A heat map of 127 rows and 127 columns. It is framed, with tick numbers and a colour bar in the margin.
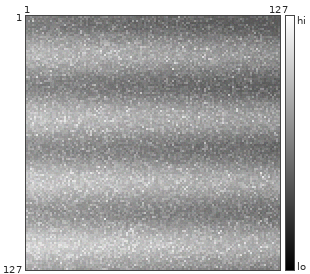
Stripes: horizontal, repeating 4 times. Histogram: bell-shaped. Average level on the scale: 60%. Slope: up to the bottom left. Ninth with the highest average: bottom left. Ninth with the lowest average: top right.
